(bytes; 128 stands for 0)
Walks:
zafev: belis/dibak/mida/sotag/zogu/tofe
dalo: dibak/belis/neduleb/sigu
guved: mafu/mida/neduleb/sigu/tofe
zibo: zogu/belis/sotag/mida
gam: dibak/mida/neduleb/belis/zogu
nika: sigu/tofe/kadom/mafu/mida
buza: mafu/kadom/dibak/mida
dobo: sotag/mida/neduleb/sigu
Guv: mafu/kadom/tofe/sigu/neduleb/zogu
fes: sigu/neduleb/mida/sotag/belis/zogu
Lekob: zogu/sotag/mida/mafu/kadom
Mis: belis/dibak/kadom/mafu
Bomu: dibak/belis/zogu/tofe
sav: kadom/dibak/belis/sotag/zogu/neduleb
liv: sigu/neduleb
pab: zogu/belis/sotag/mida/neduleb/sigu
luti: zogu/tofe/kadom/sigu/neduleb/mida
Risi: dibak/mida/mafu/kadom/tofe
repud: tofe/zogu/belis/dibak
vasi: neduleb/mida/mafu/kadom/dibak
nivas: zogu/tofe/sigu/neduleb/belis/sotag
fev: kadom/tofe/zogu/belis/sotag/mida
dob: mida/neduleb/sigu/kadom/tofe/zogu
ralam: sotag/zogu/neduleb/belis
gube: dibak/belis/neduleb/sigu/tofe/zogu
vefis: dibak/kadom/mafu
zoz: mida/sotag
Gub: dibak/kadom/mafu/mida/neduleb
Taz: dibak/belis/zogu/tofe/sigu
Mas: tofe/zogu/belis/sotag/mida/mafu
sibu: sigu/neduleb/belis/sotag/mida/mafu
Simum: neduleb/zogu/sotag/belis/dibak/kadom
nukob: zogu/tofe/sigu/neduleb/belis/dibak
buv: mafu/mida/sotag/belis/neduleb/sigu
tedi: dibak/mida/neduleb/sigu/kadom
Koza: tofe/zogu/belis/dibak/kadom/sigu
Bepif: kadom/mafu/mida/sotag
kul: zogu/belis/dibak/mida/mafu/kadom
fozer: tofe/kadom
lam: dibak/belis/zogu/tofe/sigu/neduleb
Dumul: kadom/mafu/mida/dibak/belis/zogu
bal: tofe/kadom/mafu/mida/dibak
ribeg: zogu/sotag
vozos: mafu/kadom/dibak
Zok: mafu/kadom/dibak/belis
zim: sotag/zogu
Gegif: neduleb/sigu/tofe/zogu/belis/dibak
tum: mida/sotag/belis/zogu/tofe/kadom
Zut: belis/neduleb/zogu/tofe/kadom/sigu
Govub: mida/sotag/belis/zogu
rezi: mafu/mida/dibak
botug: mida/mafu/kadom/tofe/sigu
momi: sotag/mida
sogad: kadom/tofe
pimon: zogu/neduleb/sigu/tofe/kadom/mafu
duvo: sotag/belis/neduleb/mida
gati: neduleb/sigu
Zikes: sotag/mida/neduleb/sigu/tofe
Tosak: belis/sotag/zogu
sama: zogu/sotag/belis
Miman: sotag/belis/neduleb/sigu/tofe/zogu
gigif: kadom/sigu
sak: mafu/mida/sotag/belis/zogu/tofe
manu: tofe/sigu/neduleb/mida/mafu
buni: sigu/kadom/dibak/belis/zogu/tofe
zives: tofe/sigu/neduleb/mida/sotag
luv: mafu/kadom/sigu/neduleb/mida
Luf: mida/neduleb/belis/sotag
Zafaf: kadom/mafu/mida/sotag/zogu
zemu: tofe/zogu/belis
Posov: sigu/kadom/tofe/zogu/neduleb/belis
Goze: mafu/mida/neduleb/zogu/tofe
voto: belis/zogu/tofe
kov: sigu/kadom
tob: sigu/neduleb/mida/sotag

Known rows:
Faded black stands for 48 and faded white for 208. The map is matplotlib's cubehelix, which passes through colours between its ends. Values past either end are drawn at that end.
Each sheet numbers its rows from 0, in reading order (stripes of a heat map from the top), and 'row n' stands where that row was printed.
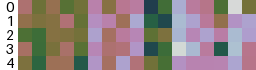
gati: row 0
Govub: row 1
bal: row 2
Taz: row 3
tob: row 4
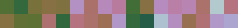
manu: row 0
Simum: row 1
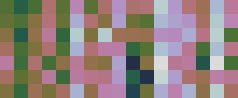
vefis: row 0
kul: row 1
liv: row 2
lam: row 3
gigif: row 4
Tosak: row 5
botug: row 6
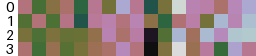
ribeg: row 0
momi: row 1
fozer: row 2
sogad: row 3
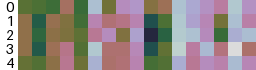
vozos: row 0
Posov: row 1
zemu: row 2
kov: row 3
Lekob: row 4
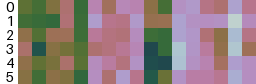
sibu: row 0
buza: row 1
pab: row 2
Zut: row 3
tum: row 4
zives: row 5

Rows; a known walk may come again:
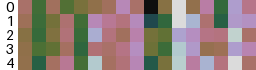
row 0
sogad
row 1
Bomu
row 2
tedi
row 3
sav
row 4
kov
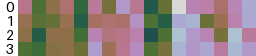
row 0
ribeg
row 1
ralam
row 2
Posov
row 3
bal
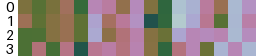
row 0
gam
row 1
Gegif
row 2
vasi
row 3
momi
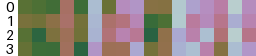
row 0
vozos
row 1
Zafaf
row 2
nika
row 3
Zok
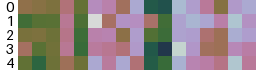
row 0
Govub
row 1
rezi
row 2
zibo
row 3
Tosak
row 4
Goze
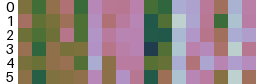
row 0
fes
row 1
gube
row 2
sak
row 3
dob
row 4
Bepif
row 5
pimon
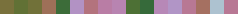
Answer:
buv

